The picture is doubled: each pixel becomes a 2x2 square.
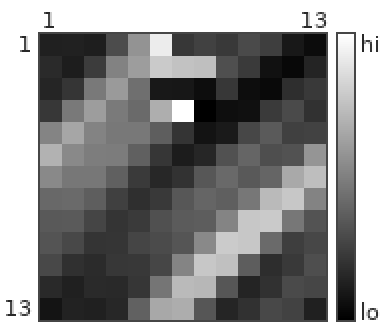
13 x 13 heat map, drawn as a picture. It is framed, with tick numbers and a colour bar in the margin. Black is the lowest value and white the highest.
Values change most from cell to cell in the top middle. There is no overall slope. The grain runs diagonally up to the right. In the top middle lies a patch that is rougher than the rest. The bottom left is the calmest part.
